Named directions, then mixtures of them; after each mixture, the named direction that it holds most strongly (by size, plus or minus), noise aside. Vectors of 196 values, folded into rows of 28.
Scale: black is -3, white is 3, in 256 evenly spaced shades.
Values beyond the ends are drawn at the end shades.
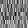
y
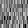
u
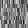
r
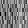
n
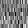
u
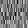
y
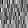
r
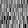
u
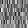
y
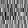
y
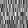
y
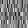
y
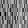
n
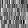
r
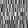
y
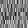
y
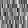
r
